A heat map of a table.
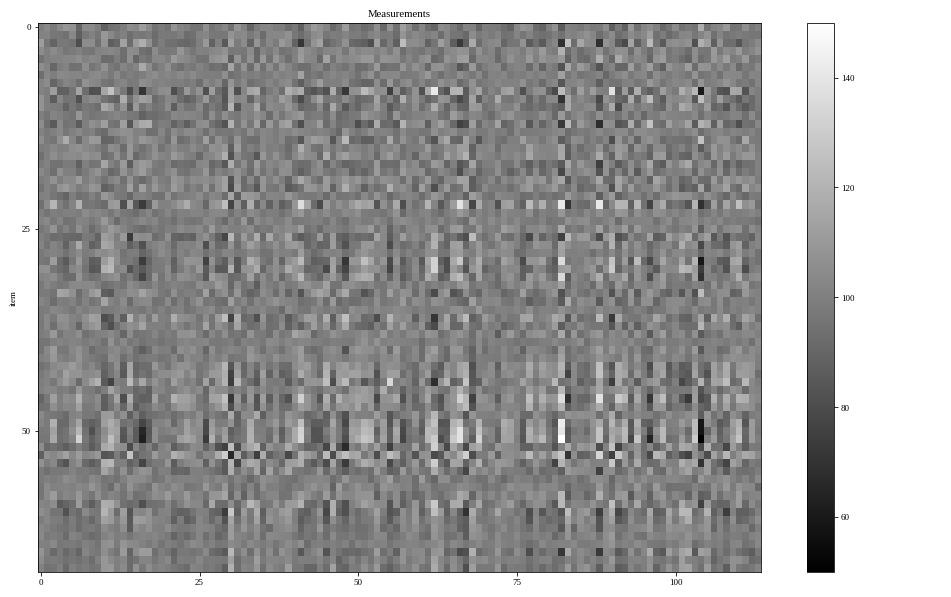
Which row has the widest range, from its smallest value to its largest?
51
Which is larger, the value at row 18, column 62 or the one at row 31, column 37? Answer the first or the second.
the second
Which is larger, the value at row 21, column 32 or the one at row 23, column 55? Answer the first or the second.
the first
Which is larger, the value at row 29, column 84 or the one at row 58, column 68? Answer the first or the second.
the first
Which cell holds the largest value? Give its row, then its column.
51, 82
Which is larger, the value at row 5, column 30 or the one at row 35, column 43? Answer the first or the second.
the first
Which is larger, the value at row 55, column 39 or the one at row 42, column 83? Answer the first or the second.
the first
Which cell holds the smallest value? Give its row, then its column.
51, 104
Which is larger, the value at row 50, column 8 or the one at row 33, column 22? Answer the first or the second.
the second
